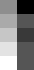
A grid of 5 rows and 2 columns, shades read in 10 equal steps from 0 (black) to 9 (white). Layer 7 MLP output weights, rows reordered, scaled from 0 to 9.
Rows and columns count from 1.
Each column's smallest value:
5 0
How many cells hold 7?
1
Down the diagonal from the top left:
5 3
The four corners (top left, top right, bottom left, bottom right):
5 0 9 3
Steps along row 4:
down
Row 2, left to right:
6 3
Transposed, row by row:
5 6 7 8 9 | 0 3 2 3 3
